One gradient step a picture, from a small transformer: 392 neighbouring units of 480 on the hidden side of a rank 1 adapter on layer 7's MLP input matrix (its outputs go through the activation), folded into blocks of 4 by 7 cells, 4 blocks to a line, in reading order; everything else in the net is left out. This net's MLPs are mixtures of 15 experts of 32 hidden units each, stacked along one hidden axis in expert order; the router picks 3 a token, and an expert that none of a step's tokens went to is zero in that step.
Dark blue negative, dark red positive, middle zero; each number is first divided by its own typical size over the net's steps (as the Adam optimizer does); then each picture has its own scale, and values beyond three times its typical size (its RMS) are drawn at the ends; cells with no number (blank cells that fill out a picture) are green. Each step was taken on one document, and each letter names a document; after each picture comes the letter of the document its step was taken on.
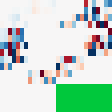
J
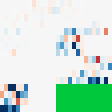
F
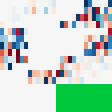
J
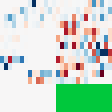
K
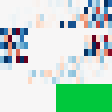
J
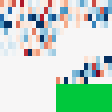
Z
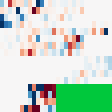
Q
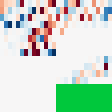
Z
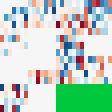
K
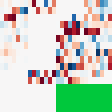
K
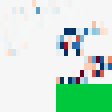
F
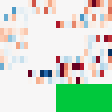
K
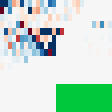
Z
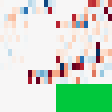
K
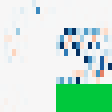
F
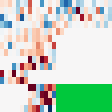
Q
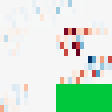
F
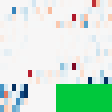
K
